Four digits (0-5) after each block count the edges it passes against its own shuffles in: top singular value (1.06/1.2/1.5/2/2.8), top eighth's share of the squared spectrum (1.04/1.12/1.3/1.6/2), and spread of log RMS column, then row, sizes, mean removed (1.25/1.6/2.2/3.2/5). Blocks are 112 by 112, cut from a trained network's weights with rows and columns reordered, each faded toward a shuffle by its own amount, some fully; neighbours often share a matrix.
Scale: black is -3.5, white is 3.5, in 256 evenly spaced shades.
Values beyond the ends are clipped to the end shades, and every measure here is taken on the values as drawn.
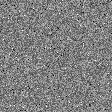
0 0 0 0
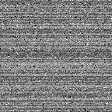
5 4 2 2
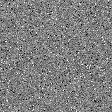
0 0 0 0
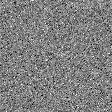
0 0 0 0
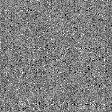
3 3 1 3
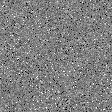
0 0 0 0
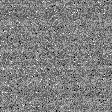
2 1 1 0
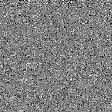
3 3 0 3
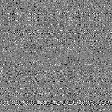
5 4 0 4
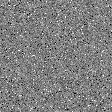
0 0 0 0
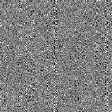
3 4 3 2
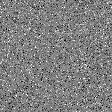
2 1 0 0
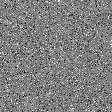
1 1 0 0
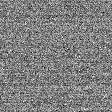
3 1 0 0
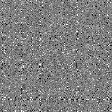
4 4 3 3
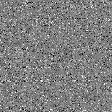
3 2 0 2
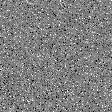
1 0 0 0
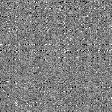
3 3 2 3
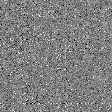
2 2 1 1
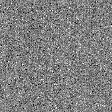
2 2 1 1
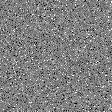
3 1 0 0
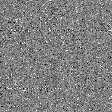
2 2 0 1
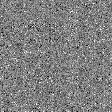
2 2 0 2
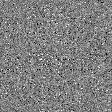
2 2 0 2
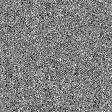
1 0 0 0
